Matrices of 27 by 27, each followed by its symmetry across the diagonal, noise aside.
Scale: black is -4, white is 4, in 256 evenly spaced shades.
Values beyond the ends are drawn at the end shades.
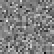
antisymmetric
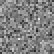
symmetric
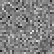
symmetric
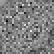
symmetric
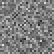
symmetric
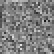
antisymmetric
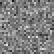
neither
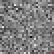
neither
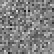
symmetric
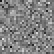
symmetric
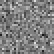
antisymmetric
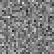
neither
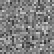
antisymmetric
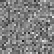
neither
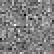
antisymmetric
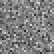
antisymmetric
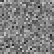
neither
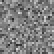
antisymmetric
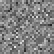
symmetric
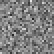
neither
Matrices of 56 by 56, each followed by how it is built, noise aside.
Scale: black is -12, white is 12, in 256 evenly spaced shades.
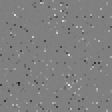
sparse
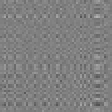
low rank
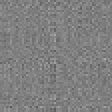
low rank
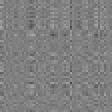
low rank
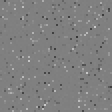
sparse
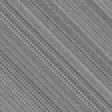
Toeplitz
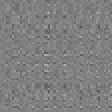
low rank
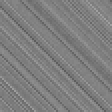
Toeplitz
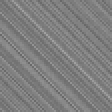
Toeplitz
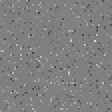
sparse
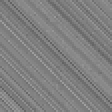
Toeplitz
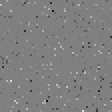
sparse
